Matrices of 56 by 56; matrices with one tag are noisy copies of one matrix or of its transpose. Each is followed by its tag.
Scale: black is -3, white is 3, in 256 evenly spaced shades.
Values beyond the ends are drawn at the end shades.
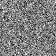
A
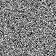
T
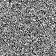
A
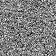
T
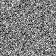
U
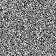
A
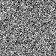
U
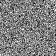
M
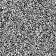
A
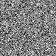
U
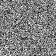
M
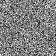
M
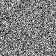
U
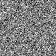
U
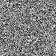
A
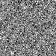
U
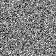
U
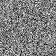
T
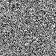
A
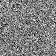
A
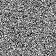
T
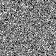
U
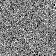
M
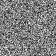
M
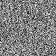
T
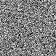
T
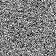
T
